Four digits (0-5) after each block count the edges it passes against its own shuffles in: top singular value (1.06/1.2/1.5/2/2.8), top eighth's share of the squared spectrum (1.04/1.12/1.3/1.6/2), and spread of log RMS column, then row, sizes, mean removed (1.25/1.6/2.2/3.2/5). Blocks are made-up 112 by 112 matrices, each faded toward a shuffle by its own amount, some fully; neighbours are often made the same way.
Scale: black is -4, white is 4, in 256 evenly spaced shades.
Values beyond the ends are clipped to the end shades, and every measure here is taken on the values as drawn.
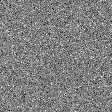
0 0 0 0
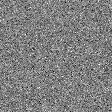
0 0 0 0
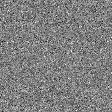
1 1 0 2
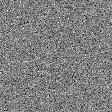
0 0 0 0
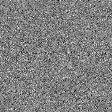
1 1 0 2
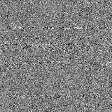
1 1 0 3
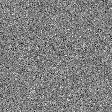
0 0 0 1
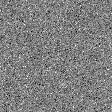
0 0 0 0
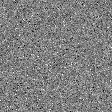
0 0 0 0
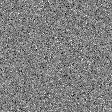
0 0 0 0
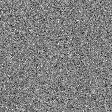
0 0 0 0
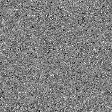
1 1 0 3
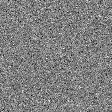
0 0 0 1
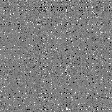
3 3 2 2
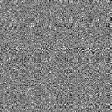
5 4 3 3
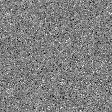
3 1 0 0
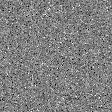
2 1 0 0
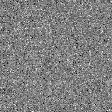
3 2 1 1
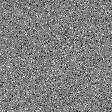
1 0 0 0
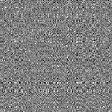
5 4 3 3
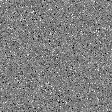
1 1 0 0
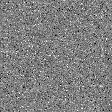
2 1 0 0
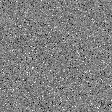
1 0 0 0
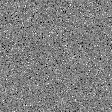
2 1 0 0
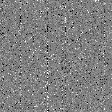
2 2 2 0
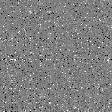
4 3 1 2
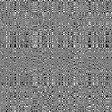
5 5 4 4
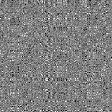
5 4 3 3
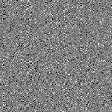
4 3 2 2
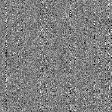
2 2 4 0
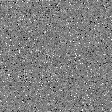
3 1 0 0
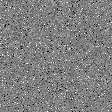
2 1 0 0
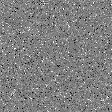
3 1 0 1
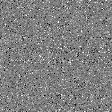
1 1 0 2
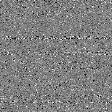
2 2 0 3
